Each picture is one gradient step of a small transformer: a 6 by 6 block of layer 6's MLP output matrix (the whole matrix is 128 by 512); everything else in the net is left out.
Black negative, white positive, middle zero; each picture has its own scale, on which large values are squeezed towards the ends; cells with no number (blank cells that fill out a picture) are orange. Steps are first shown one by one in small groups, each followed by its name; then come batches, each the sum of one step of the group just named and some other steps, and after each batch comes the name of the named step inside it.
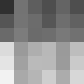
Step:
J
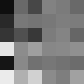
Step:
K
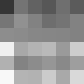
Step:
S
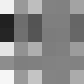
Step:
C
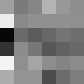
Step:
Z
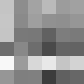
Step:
K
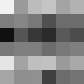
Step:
Z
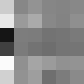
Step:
Z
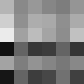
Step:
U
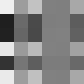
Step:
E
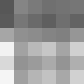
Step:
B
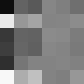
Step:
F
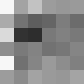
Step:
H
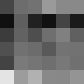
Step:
F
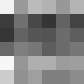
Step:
H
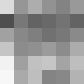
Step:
B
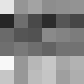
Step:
H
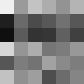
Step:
E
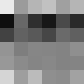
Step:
H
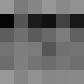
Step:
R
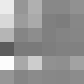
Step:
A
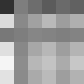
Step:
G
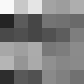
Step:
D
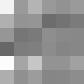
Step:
A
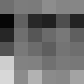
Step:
R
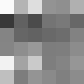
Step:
D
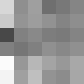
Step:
G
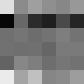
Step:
R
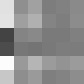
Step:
A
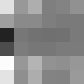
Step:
D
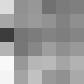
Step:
G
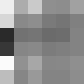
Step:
D
